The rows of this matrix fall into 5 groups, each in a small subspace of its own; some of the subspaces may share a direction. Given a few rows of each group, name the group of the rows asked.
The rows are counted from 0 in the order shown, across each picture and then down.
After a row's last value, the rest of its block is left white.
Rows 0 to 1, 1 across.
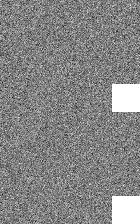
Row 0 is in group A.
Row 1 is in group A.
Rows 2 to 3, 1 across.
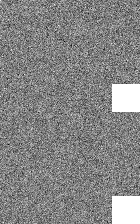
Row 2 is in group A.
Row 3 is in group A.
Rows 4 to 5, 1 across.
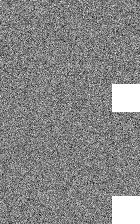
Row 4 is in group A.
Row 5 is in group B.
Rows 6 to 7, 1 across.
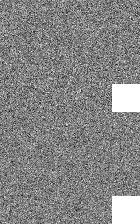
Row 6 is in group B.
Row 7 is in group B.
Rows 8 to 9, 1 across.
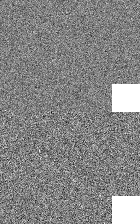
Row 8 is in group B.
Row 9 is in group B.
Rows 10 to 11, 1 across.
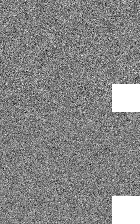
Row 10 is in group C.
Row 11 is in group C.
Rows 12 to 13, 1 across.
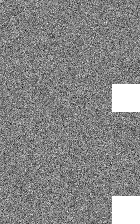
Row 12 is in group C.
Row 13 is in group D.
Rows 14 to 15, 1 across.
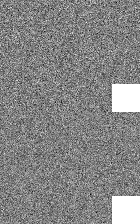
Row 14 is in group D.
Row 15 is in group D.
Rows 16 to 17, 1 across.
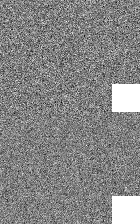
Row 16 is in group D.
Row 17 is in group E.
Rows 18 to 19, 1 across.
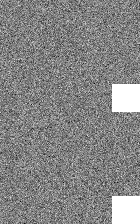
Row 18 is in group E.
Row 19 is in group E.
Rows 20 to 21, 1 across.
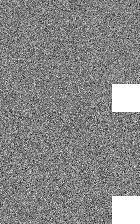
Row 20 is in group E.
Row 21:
E
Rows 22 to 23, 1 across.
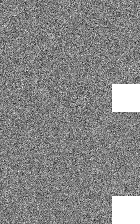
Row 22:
C
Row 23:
E
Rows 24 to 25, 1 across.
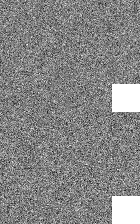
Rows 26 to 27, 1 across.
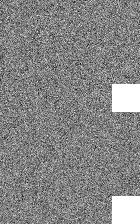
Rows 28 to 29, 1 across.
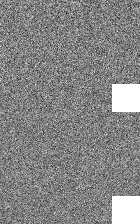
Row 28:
A
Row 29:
C
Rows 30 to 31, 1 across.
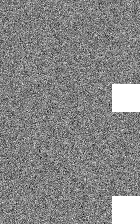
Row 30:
C
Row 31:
B
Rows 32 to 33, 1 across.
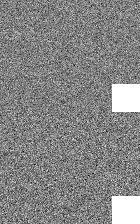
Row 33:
D
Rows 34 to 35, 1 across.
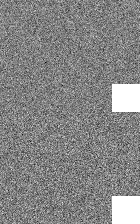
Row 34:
B
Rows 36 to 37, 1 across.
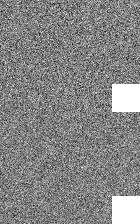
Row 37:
C
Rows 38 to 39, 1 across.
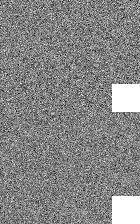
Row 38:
B
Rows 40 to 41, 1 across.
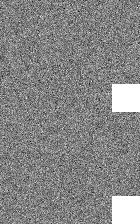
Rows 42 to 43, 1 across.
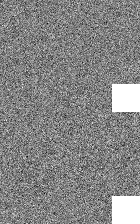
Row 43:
C
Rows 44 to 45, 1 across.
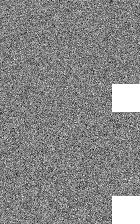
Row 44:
B
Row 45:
C
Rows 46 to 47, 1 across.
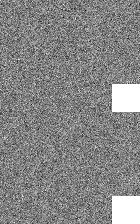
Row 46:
E
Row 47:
C
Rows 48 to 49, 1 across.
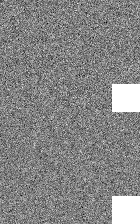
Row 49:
B
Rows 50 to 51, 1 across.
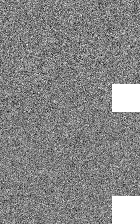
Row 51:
B
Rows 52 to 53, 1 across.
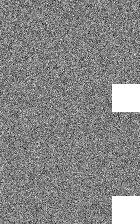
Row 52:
E
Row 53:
A
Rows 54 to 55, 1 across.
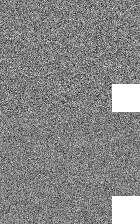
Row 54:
D
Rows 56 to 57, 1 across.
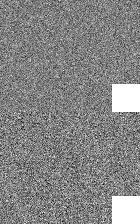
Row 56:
E
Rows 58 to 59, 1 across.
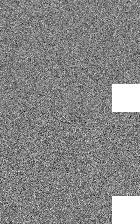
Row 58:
E
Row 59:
E
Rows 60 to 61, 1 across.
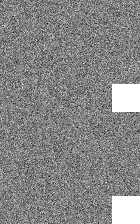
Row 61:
E
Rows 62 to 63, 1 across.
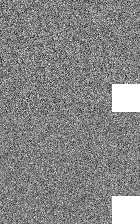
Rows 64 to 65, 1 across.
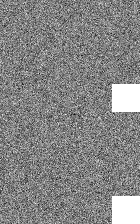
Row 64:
C
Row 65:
A
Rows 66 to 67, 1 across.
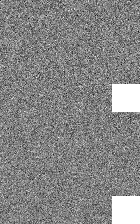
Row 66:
E
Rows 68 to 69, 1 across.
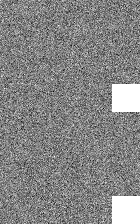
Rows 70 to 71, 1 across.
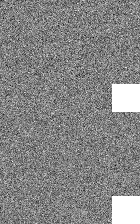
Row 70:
C
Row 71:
A
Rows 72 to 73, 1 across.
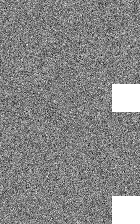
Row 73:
E
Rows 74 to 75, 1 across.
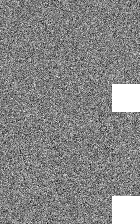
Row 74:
E
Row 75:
C
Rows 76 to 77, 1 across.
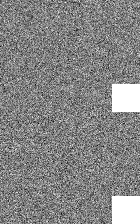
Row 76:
A
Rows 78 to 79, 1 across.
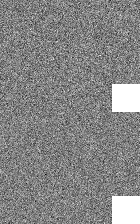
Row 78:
D
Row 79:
B
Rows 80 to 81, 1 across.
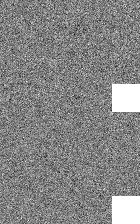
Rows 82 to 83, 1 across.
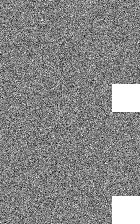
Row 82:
D
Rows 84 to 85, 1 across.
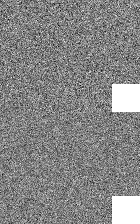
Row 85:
B
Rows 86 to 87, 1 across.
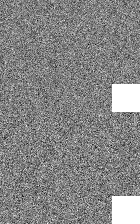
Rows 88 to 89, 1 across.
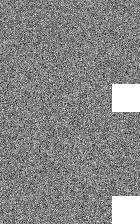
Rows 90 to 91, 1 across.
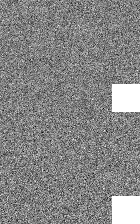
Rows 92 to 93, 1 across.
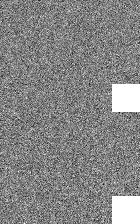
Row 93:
E
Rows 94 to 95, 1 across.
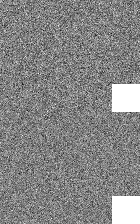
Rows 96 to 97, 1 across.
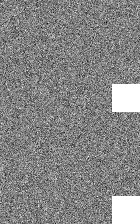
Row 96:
C
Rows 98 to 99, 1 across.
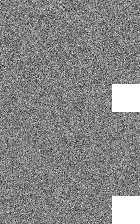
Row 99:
B
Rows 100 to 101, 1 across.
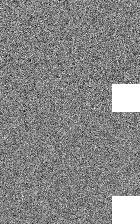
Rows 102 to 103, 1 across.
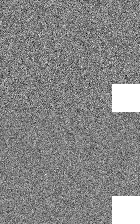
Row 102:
E
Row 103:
B
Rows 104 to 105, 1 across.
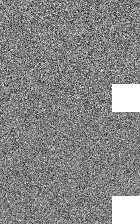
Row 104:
A
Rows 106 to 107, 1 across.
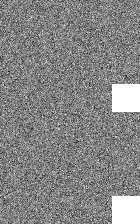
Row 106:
E
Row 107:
A
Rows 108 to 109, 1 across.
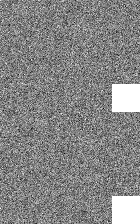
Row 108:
B
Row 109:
A
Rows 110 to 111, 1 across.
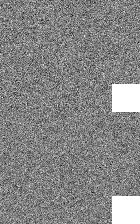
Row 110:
D
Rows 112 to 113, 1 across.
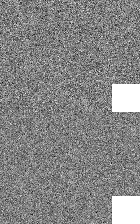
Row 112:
A
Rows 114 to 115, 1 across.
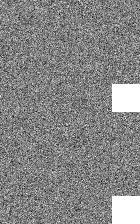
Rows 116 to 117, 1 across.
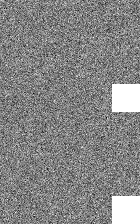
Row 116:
C
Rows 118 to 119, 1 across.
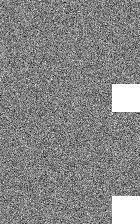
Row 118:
A
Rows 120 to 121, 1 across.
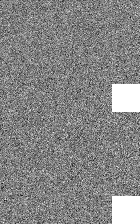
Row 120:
B
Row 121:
B
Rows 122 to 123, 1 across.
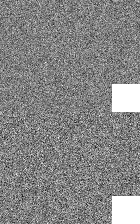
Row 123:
C
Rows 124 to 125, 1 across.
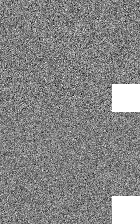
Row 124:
B
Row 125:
D
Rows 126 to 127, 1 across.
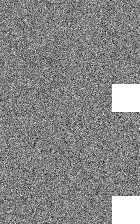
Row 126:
A
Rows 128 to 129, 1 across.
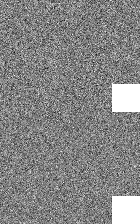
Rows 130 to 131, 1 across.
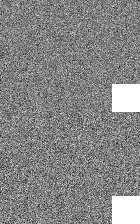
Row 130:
A
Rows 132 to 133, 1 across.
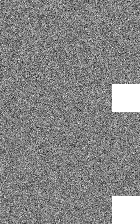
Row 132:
E
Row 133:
A
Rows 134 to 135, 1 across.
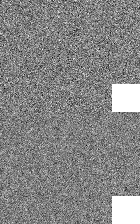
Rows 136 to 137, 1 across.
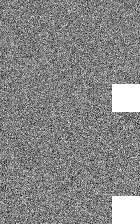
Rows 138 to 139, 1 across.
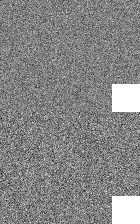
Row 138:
B
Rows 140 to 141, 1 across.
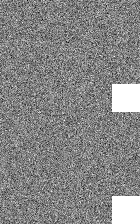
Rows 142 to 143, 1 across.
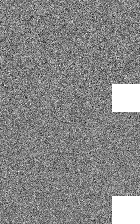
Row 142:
A
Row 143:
E
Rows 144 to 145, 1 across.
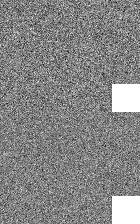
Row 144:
D
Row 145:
D
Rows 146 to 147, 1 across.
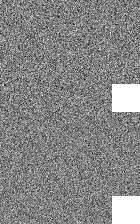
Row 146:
A
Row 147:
E
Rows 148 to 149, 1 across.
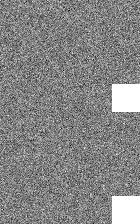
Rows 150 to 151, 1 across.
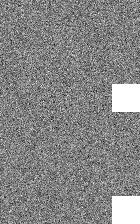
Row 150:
E
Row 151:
B
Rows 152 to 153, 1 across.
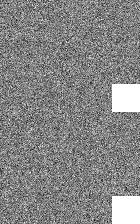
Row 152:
D
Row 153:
E
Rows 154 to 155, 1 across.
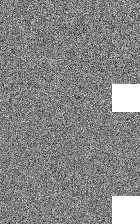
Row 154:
A
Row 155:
B
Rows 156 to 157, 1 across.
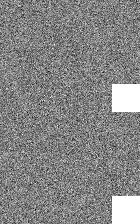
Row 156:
E
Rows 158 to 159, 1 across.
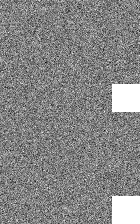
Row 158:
B
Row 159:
D
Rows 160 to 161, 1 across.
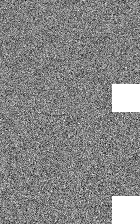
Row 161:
A
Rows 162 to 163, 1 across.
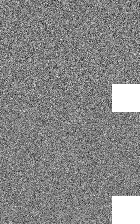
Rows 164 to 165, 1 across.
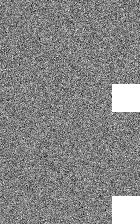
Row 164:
B
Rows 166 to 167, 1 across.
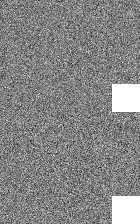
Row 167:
D
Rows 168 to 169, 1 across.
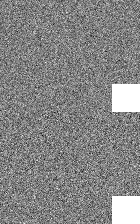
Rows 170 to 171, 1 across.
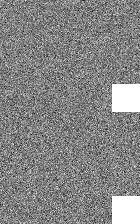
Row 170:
C
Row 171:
E
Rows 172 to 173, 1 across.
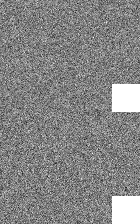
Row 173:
E
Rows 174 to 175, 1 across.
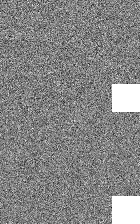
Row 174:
D
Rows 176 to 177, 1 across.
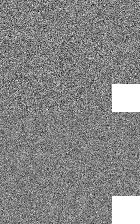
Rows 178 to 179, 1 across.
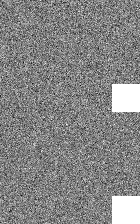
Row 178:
A
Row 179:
B
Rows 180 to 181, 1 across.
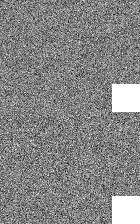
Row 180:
C
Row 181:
D
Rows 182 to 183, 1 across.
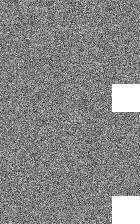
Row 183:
E
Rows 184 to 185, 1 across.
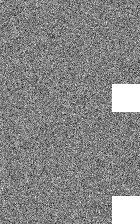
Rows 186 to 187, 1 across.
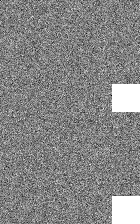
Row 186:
E
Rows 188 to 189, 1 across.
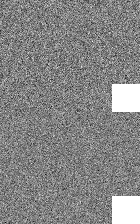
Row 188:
E
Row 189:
B
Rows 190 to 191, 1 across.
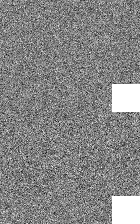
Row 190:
C
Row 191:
C
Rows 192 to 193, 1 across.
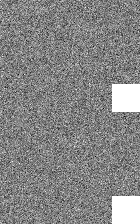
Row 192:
A
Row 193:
B
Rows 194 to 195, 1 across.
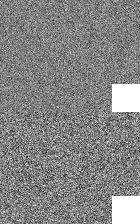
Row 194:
B
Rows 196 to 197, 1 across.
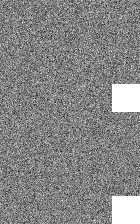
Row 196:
D
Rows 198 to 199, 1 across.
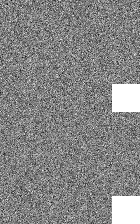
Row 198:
E
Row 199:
D
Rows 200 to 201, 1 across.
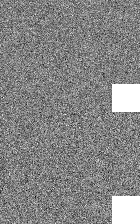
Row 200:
D
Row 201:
A
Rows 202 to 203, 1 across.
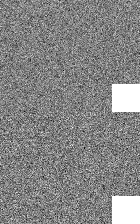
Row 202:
E
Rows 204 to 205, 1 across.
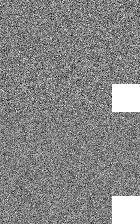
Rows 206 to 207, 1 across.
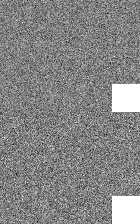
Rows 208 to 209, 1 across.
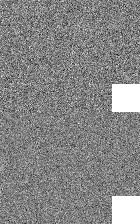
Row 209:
A
